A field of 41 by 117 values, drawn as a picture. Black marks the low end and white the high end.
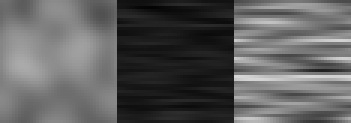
The table splits into one row of 3 panels. Panel 1,1: middling, smooth. Panel 1,2: very low, streaked across, faint in contrast. Panel 1,3: middling, streaked across, strong in contrast.
